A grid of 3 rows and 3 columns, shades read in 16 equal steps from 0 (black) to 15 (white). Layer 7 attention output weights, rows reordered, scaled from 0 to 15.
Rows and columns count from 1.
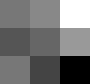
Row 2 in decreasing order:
9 6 5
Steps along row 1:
up up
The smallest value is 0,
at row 3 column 3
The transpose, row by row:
7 5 7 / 8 6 4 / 15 9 0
